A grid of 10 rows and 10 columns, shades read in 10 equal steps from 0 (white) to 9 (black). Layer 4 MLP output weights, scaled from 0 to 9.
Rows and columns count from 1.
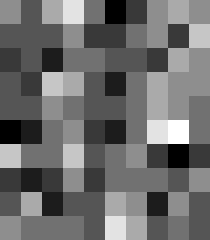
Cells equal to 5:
21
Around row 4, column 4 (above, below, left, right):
5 5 2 6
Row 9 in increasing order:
3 3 4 4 6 6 6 6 8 8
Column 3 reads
3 6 8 2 4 5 5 7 8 5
